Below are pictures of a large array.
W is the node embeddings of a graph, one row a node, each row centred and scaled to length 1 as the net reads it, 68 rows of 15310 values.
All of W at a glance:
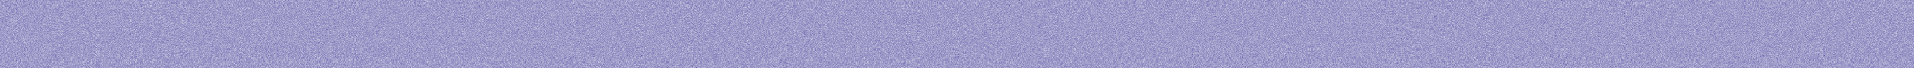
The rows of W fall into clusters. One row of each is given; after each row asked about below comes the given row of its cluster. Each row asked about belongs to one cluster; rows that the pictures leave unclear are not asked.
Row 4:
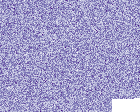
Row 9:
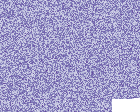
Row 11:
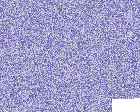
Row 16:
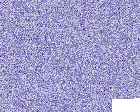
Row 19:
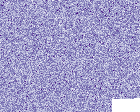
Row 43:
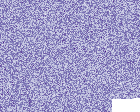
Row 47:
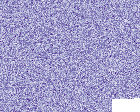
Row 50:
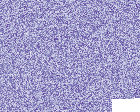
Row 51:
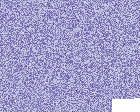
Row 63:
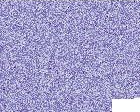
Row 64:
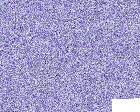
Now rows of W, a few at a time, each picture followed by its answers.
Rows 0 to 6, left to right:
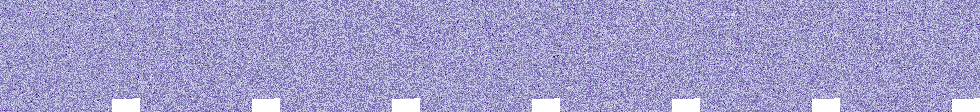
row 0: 9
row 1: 16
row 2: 19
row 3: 19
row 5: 16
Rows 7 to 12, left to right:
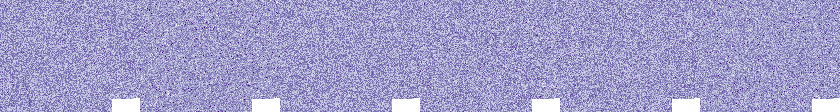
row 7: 43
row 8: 50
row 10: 64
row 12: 9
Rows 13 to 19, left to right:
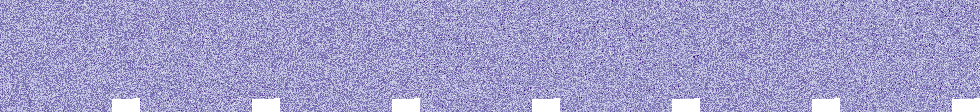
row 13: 43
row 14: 11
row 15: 47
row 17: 19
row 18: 47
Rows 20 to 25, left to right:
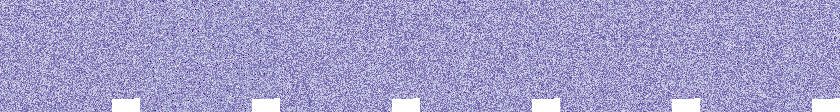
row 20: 63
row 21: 19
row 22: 43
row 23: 63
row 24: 64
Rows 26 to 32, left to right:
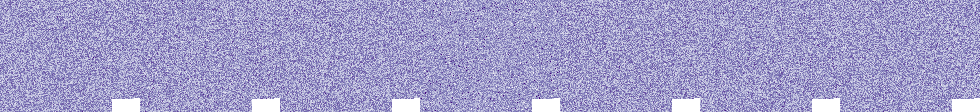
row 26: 50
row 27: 4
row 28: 63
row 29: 9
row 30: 51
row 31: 16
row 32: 64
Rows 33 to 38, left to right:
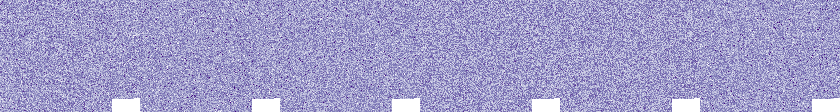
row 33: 16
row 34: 51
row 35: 19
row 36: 64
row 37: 11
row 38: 9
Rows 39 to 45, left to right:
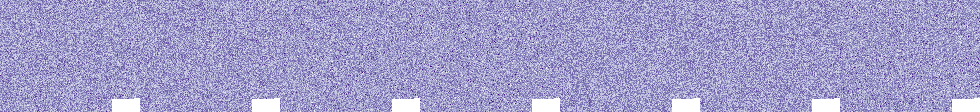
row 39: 64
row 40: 47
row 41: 63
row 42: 11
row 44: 19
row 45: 63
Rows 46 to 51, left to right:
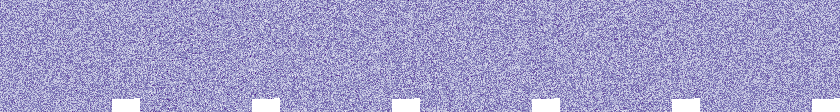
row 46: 51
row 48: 11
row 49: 43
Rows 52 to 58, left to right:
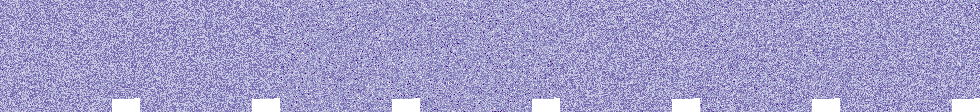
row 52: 11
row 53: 19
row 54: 50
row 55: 51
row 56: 50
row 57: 64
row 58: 64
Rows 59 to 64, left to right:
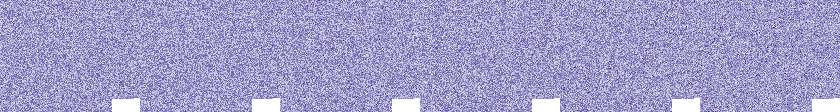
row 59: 9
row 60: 9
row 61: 16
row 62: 16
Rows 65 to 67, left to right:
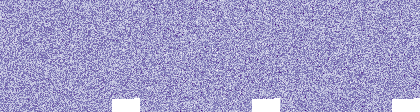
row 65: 47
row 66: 4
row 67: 16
